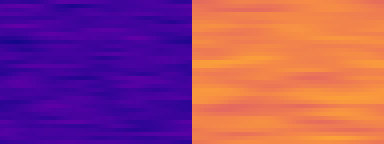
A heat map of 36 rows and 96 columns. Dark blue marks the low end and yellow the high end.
The table splits into one row of 2 panels. Panel 1,1: very low, streaked across, faint in contrast. Panel 1,2: high, streaked across, faint in contrast.
